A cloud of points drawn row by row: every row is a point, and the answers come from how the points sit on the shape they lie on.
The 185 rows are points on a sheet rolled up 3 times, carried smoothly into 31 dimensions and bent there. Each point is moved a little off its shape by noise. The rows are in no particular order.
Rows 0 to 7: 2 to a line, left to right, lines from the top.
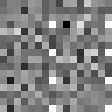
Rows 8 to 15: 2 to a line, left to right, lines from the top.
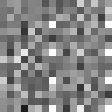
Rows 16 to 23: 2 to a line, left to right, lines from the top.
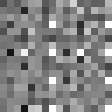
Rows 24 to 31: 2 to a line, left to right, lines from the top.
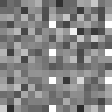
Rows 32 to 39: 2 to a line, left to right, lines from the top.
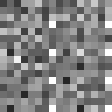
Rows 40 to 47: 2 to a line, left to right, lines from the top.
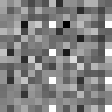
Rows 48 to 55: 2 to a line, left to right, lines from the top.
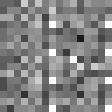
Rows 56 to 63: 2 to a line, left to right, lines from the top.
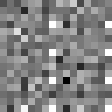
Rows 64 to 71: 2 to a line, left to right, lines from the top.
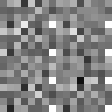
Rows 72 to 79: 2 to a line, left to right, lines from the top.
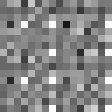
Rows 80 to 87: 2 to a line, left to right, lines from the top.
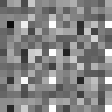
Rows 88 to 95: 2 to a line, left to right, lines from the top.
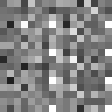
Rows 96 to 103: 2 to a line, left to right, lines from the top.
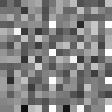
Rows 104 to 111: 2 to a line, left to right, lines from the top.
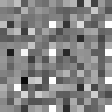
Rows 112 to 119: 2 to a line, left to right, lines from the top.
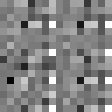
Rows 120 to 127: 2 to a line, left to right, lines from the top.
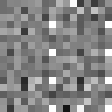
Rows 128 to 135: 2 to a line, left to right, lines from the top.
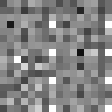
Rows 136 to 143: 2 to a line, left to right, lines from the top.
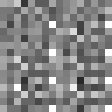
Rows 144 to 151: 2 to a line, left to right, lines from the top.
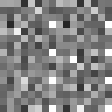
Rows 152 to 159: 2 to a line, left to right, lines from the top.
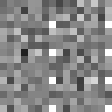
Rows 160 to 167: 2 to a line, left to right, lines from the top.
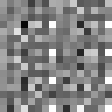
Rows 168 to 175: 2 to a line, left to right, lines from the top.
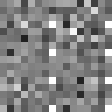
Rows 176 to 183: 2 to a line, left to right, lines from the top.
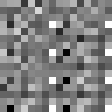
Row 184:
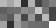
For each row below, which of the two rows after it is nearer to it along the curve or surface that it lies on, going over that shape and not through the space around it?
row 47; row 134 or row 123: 123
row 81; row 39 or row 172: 172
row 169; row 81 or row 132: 132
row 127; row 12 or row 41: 41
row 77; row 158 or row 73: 158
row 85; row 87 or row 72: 87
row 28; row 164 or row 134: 164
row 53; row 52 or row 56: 52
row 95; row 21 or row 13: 21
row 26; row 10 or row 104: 104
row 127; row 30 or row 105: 105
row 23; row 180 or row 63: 180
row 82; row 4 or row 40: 40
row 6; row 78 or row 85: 85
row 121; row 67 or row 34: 34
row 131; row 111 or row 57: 57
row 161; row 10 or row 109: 109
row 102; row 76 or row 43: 43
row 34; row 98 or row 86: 98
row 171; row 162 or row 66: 66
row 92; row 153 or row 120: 153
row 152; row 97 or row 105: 97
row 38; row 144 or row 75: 75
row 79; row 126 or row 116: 116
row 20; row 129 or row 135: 135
